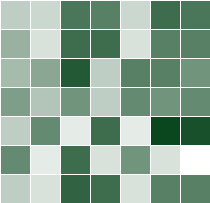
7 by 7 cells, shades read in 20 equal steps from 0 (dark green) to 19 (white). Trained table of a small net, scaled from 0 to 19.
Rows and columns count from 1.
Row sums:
64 63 58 66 60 87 65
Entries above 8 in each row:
3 3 3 3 3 4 3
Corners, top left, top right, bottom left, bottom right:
14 5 14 6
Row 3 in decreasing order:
14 12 10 8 6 6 2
